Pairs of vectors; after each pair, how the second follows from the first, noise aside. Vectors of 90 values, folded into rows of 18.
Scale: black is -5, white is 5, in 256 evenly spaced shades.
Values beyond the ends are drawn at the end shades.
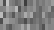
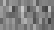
shuffled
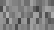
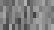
shuffled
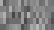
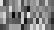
scaled up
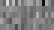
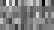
scaled up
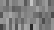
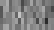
shuffled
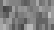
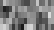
scaled up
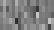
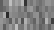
shuffled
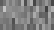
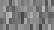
shuffled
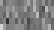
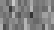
shuffled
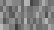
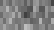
shuffled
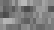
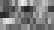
scaled up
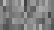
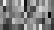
scaled up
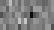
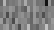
shuffled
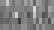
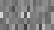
shuffled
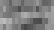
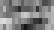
scaled up
